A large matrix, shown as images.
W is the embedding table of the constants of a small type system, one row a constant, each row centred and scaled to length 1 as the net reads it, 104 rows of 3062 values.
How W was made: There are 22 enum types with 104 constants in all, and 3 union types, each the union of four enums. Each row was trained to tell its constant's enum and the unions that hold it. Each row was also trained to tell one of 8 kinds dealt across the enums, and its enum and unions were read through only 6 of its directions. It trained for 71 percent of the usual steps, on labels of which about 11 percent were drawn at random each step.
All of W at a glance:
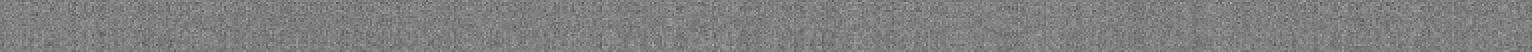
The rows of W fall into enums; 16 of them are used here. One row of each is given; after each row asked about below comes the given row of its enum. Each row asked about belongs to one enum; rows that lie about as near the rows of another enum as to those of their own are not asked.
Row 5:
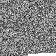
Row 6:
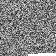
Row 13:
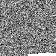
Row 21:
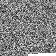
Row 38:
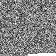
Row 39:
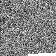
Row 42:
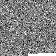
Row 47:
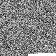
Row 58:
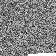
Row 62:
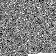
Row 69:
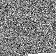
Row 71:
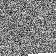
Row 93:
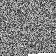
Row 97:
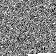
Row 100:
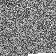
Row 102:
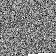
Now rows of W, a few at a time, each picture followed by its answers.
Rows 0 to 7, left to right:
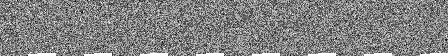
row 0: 62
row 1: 71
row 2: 100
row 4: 38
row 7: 5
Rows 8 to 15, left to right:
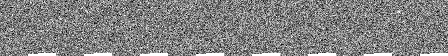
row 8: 69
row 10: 100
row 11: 69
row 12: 71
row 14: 69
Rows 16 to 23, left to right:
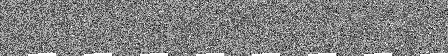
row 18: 97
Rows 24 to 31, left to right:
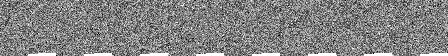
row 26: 58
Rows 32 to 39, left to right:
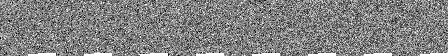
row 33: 100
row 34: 62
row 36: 97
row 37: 69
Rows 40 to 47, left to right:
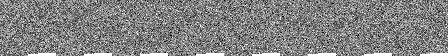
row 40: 5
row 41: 38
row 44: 71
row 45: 102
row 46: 38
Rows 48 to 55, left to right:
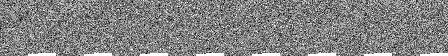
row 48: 38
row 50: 100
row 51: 71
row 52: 69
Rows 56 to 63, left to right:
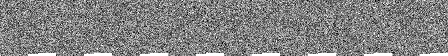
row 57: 47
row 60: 6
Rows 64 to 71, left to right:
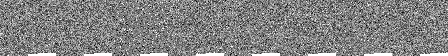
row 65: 6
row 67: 102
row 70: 62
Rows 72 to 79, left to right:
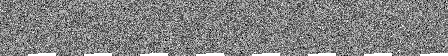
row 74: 97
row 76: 6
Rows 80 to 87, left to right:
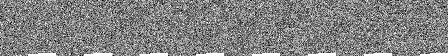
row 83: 38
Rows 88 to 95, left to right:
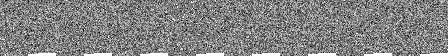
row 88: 42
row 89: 71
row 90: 42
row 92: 93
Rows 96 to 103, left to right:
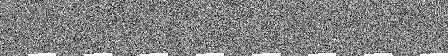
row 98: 6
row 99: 100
